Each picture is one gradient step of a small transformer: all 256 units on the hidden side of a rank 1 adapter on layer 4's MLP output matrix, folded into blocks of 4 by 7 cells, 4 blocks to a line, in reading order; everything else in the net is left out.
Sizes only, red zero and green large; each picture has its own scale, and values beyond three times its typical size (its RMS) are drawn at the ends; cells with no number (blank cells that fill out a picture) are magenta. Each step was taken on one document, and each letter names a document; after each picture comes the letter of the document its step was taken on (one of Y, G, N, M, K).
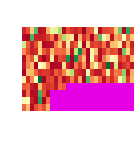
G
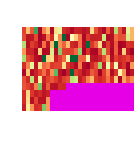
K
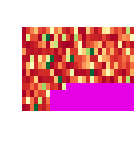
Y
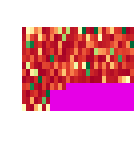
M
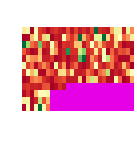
G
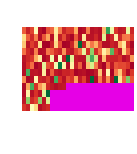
Y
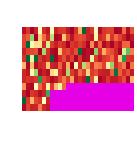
M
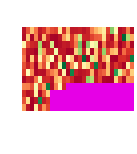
G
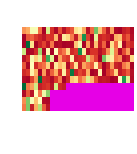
G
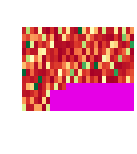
M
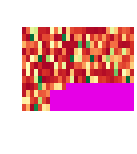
G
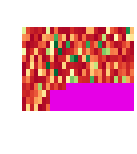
K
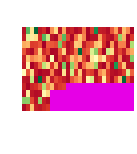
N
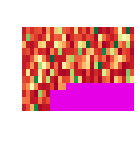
Y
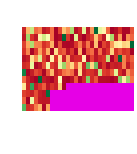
M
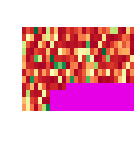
G
